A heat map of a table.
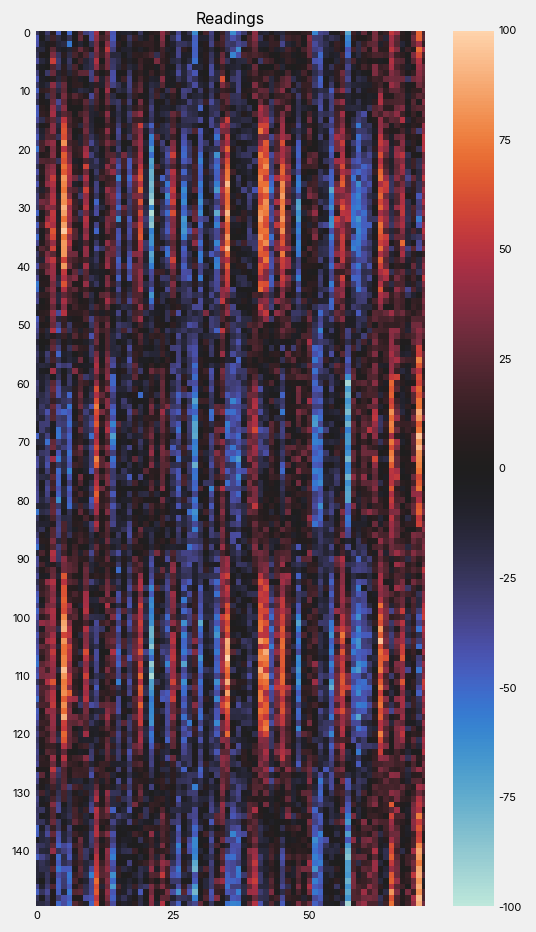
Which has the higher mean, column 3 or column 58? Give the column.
3
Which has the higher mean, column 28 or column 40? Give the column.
40
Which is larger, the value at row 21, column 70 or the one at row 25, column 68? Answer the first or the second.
the first
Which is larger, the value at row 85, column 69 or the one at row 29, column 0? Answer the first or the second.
the first
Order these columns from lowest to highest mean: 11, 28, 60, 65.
28, 60, 11, 65
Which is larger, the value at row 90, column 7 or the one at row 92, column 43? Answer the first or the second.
the first
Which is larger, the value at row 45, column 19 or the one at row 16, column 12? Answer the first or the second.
the first
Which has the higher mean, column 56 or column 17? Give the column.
56
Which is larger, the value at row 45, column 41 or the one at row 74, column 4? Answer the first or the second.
the first
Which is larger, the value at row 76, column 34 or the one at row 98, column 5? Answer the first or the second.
the second
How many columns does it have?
72
